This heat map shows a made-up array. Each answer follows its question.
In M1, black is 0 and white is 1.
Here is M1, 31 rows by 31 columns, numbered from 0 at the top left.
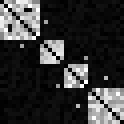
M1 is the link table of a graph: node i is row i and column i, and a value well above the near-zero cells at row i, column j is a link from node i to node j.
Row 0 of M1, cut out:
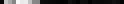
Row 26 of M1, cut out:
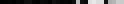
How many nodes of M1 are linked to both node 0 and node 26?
0
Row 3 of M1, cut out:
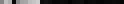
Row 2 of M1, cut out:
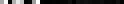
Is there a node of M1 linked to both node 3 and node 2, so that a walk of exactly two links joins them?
yes
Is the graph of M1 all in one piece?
yes
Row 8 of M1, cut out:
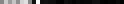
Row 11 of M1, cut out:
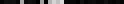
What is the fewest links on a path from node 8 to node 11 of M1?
2
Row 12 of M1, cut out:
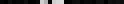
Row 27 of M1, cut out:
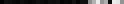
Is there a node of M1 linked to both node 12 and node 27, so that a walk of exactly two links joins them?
no
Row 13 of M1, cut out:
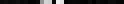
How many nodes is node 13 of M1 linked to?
5
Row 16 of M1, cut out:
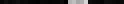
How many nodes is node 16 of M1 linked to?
5
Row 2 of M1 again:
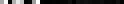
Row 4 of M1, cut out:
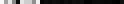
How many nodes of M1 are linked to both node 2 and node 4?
6
